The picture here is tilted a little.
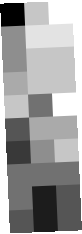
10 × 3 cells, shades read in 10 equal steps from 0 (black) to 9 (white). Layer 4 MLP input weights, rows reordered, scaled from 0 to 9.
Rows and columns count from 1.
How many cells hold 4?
5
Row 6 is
3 6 6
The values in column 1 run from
0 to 7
